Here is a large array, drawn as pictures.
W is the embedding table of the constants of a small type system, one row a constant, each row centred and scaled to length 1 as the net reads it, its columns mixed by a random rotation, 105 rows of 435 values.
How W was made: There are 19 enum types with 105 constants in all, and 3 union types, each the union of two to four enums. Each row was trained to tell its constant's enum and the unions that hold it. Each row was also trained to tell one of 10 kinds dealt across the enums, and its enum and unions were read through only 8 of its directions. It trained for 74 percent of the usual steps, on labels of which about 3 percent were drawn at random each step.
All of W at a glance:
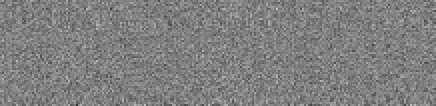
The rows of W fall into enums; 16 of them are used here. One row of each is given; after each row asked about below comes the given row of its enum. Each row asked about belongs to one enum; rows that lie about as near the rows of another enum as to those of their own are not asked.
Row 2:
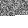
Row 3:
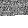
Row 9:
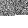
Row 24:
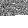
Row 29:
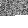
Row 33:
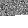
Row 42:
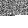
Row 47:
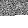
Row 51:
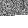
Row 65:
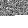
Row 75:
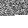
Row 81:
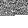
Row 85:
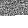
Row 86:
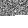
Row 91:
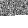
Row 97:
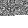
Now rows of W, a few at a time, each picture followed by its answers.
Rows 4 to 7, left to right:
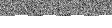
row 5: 42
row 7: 86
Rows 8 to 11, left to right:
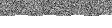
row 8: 85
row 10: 85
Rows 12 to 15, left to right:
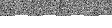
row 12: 33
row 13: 47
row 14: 24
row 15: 51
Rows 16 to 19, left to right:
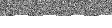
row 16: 2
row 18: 47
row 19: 42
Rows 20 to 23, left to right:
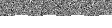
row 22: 3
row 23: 51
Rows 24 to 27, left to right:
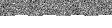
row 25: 3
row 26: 65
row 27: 97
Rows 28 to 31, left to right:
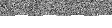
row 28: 3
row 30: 9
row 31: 3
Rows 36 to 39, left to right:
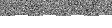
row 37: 24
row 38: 47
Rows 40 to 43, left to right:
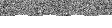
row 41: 81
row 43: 75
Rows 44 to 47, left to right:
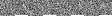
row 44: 9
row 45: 33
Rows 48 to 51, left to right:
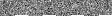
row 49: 75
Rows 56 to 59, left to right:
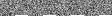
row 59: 85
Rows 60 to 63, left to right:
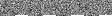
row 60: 24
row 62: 33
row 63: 33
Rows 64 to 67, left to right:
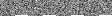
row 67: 42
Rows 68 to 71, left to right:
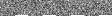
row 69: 97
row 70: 3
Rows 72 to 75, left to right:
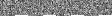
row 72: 2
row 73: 42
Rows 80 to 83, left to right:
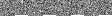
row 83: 85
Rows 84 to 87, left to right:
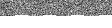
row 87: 24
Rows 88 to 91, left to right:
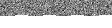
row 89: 33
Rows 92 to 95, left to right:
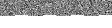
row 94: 9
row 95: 97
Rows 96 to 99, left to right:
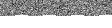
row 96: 81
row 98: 24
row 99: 86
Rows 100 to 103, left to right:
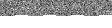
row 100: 47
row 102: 47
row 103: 2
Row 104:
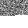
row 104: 85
